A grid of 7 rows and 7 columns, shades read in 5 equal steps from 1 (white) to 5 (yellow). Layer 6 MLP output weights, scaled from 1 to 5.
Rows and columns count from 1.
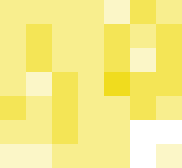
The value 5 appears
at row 4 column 5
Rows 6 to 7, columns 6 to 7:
1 1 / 1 2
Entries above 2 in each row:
6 7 6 6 7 5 3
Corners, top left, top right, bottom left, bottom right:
3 3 2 2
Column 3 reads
3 3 3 4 4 4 3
